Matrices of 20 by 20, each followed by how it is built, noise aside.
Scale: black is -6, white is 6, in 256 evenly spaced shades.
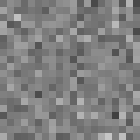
low rank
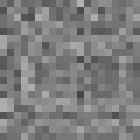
low rank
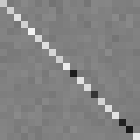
diagonal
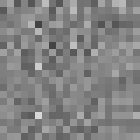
low rank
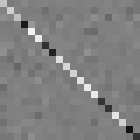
diagonal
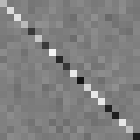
diagonal
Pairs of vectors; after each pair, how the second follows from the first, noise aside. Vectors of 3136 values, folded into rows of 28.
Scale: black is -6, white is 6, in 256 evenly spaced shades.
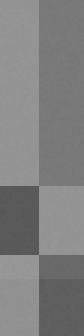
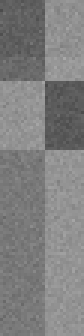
reversed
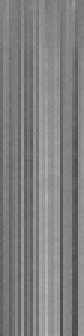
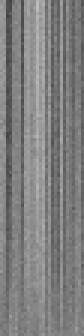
reversed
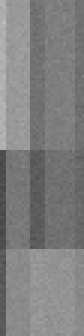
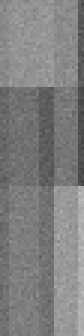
reversed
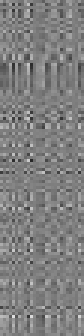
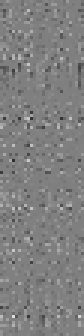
partly zeroed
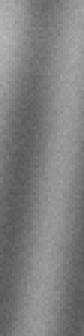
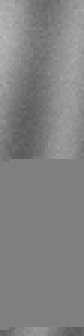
partly zeroed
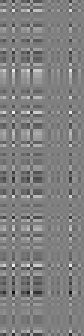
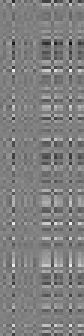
reversed
